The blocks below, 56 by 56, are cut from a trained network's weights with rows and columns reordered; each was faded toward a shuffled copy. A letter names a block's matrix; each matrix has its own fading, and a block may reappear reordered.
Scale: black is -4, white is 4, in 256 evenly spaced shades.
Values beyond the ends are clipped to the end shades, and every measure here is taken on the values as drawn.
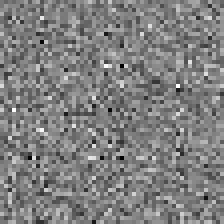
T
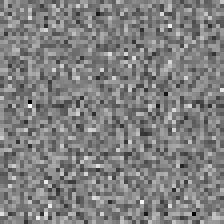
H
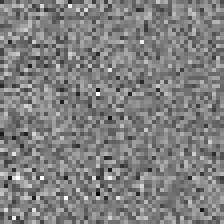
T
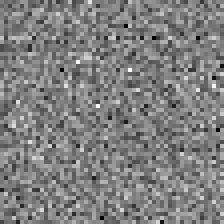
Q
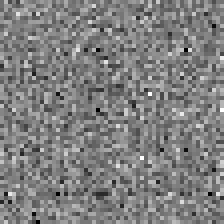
H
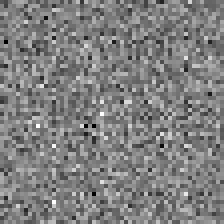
T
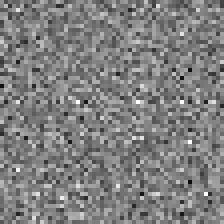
T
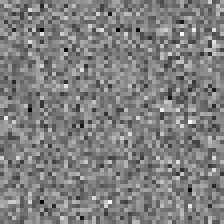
T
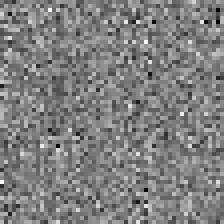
T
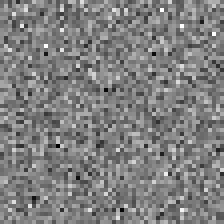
Q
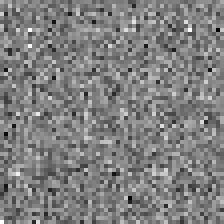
H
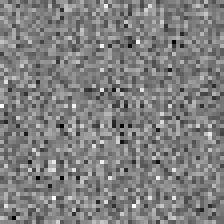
H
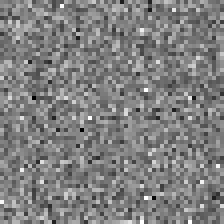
Q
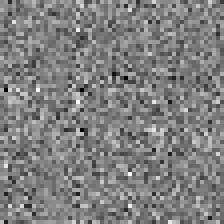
T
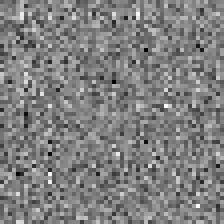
T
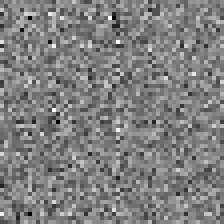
T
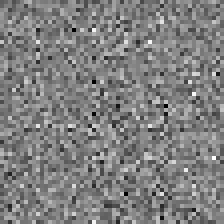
T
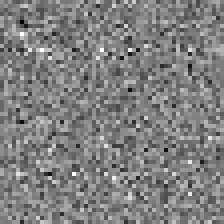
T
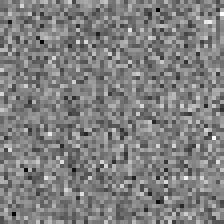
Q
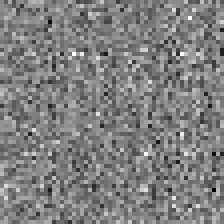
H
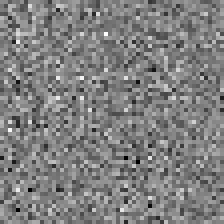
T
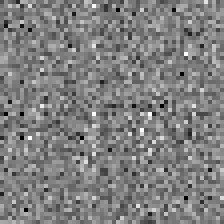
H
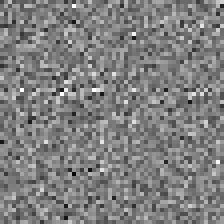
T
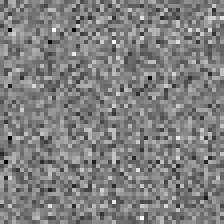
T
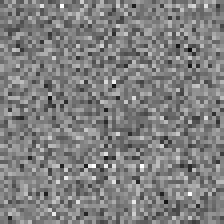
T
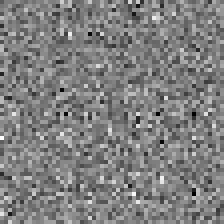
T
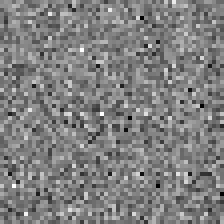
Q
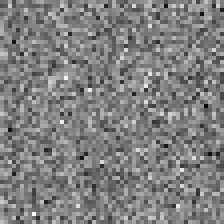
Q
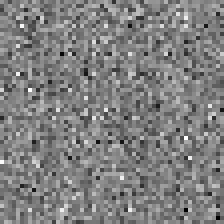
H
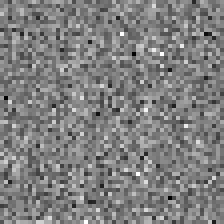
Q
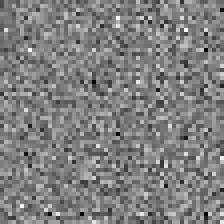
T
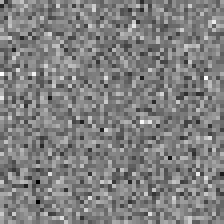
H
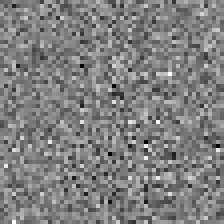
T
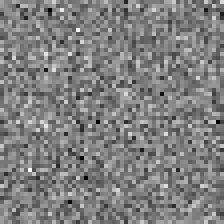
H
